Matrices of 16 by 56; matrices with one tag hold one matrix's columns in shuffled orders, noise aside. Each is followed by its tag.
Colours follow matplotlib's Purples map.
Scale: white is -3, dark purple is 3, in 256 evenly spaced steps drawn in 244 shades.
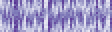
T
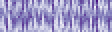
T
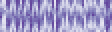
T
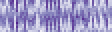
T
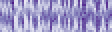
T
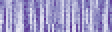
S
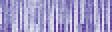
S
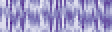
T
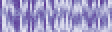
T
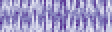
T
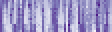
S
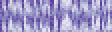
T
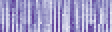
S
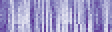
S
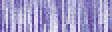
S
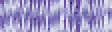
T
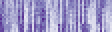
S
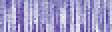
S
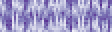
T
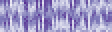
T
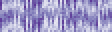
T
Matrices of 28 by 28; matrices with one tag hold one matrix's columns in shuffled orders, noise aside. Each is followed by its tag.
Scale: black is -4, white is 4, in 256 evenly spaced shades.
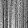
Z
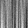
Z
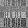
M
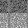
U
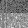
U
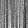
Z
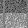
U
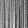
Z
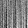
Z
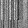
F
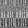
M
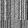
F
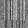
F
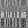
M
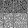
U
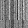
F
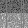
U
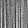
Z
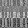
M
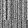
F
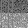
U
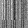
F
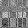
M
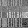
M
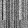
F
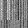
F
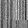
F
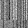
F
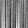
Z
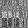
M
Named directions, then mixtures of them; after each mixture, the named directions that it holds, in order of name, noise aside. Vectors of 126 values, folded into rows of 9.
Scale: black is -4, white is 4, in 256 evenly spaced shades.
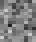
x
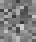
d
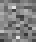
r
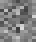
d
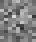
d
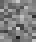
d, r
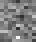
d, r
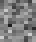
x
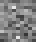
r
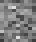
r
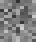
d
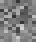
d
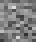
r
